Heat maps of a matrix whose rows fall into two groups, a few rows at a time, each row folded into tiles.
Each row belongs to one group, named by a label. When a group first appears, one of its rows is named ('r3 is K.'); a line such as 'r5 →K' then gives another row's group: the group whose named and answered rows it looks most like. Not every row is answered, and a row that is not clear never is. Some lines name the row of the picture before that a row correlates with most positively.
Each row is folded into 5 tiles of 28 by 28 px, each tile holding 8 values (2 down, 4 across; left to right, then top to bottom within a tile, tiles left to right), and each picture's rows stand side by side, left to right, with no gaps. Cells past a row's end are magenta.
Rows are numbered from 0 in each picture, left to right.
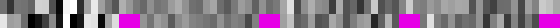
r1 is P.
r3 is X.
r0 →P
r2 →X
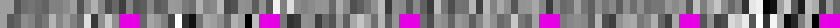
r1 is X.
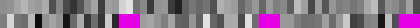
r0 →X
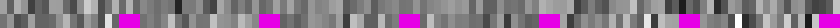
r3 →X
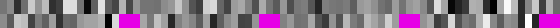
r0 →P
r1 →P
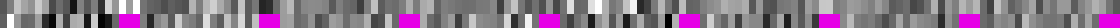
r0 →X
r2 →X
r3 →X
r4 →P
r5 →X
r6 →X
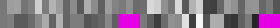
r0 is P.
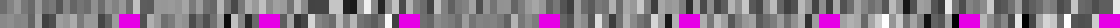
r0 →X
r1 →X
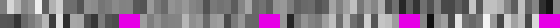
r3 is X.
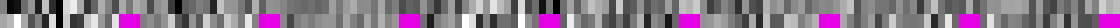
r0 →P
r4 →X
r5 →P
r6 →X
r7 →X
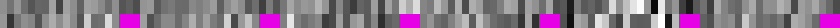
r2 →X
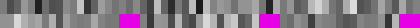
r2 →P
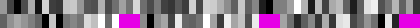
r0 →P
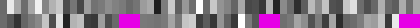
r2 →P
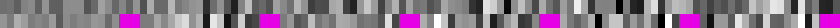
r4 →X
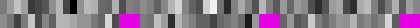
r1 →P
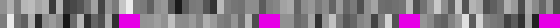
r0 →X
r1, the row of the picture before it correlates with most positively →2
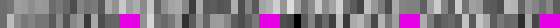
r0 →X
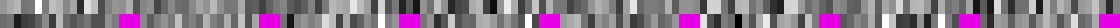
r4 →P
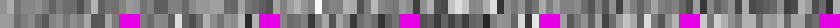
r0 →X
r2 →P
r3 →P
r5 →P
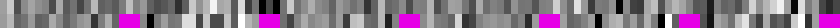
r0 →X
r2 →P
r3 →X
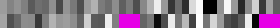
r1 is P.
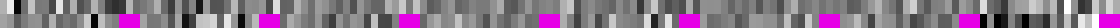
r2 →X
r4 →X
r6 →P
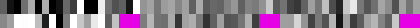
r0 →P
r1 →X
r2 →P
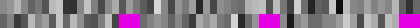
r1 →X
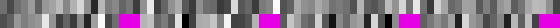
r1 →X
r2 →X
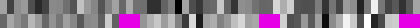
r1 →P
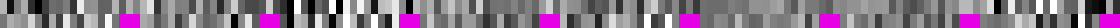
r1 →X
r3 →X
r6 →X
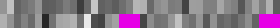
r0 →X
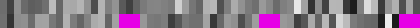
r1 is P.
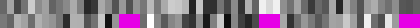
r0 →P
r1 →X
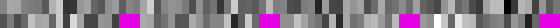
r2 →P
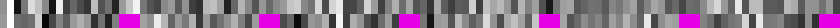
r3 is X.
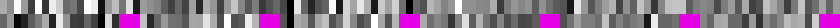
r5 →P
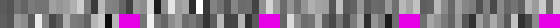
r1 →X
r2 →X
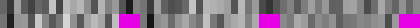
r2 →P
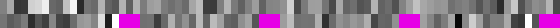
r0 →P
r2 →X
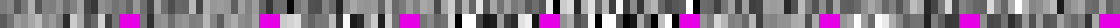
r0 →P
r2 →P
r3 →X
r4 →X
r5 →P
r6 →P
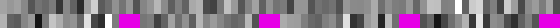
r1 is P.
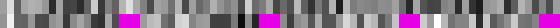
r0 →X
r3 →P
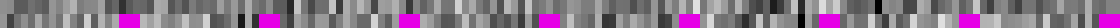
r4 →X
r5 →X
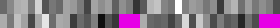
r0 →P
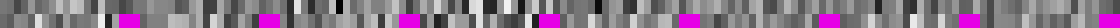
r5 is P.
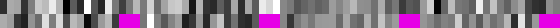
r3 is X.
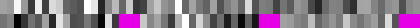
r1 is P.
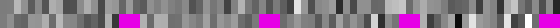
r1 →P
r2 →X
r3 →X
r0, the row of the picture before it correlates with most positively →0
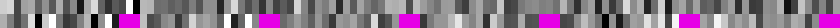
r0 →X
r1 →X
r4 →P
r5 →P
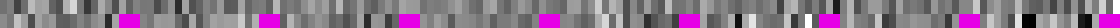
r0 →P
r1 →P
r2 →X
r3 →P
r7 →X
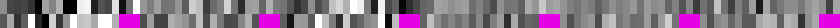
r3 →X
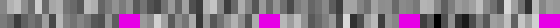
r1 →P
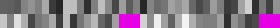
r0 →P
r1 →P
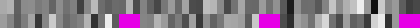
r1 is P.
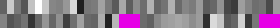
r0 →P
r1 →P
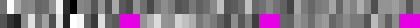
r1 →P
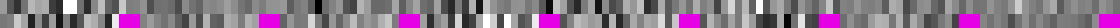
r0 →P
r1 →P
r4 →P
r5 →X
